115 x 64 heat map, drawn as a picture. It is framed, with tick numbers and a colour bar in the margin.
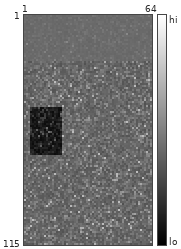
In the middle left lies a patch that is lower than the rest. No regular stripes run through it. The top part is calmer, up to a seam about 20% of the way down. Overall the values sit about 40% of the way up the scale.
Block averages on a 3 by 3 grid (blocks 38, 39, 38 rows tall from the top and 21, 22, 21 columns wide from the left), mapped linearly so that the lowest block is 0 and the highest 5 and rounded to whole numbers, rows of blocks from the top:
5 5 5
0 5 5
5 5 5
